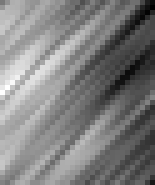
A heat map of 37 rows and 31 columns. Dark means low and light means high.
Grain: diagonal, up to the right. Ninth with the highest average: middle left. Lone odd cells: none. Slope: up to the left.
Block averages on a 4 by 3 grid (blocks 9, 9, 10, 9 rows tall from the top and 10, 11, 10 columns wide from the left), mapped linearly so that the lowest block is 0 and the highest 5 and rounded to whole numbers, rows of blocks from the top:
4 3 1 | 5 3 0 | 4 2 1 | 4 3 1
